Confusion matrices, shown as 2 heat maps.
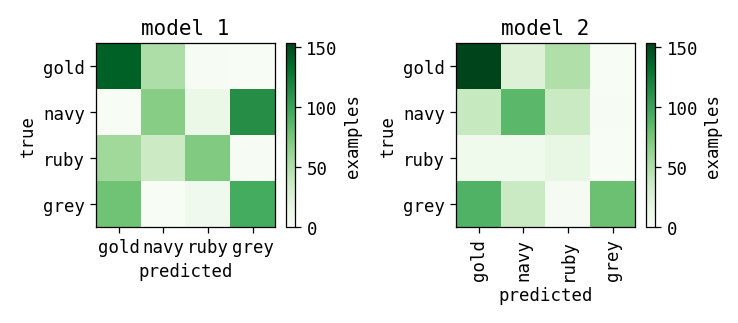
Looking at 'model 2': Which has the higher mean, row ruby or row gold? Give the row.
gold
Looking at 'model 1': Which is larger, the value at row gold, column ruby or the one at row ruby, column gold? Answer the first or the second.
the second
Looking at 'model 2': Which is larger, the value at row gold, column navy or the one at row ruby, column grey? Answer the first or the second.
the first
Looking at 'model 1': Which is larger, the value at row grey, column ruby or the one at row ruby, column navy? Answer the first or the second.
the second
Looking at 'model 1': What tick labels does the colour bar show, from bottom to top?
0, 50, 100, 150
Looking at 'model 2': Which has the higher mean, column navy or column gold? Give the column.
gold
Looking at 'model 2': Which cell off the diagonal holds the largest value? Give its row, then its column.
grey, gold
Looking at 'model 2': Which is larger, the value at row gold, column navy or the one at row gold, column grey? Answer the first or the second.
the first
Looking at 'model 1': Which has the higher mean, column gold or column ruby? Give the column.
gold
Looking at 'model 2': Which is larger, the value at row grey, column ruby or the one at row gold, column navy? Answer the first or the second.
the second
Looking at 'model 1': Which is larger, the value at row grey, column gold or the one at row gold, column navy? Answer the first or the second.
the first
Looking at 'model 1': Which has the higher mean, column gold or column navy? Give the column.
gold
